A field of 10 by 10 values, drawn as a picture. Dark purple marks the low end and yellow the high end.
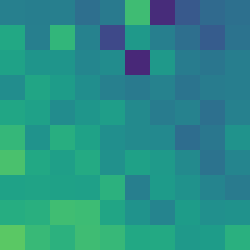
Odd patch: rougher, in the top middle. Roughest part: top middle. Ninth with the highest average: bottom left. Slope: up to the bottom left.
